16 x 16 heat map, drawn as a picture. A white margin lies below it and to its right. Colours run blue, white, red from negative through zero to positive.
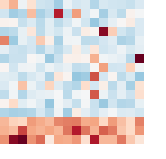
Calmest part: middle left. Average level on the scale: 50%. Histogram: skewed, a long tail of high values. Stripes: none. Seam: horizontal, 80% of the way down, the bottom part higher.
